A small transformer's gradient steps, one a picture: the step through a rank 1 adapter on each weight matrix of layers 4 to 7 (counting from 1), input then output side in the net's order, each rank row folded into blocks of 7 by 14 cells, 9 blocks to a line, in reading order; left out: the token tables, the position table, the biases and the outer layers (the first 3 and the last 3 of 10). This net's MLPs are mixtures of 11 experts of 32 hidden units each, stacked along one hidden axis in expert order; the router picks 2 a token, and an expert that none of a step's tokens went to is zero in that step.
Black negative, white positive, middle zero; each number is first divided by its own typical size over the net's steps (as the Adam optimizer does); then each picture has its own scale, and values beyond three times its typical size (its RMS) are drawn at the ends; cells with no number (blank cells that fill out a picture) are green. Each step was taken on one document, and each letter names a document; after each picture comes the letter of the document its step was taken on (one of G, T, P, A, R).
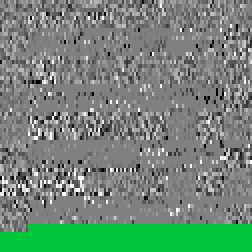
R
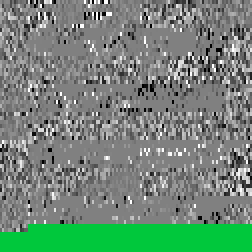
R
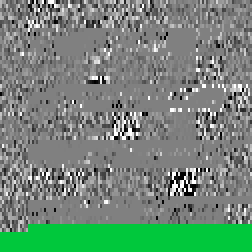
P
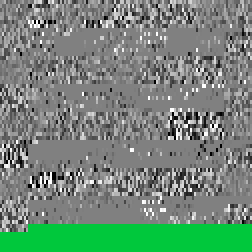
P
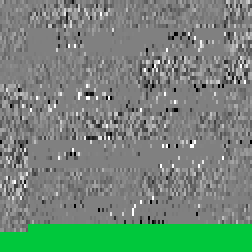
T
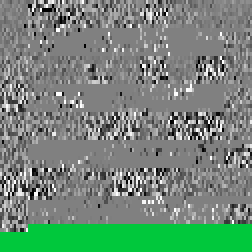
P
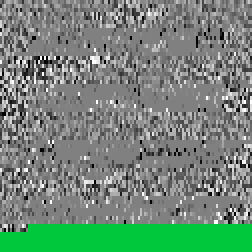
R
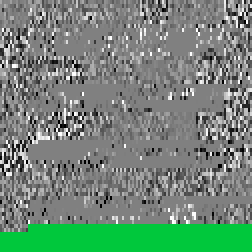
P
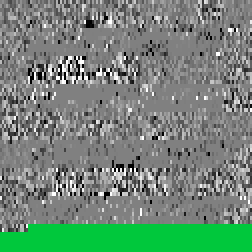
R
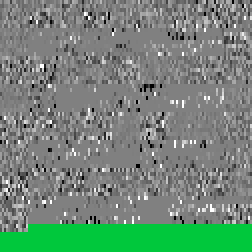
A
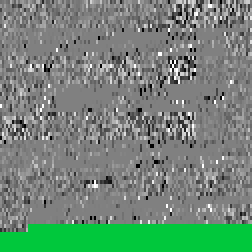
A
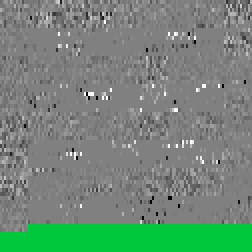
T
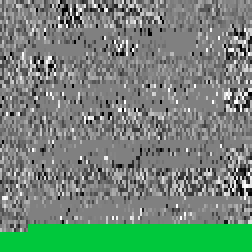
R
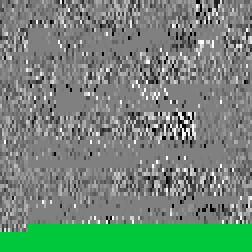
A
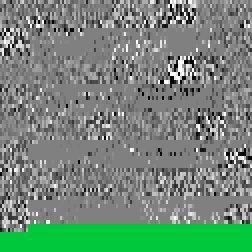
P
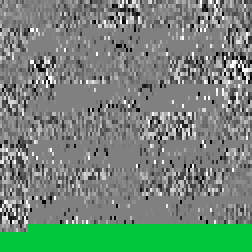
R
